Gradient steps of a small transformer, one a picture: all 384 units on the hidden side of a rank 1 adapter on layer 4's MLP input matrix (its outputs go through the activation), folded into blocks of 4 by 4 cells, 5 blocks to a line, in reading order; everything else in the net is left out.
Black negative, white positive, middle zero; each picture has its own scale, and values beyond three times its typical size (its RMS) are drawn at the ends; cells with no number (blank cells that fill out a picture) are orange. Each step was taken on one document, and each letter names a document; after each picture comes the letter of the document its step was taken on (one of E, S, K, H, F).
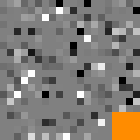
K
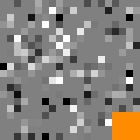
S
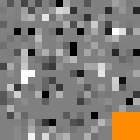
K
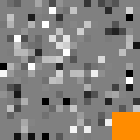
S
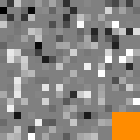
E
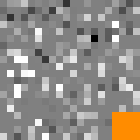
E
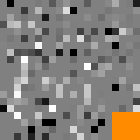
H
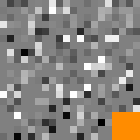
H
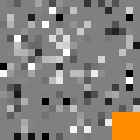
S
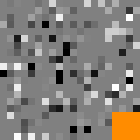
S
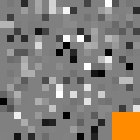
H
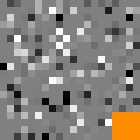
S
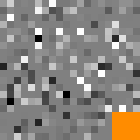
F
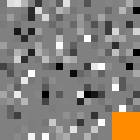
K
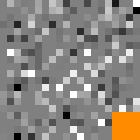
H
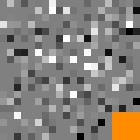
H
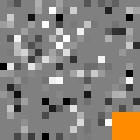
S
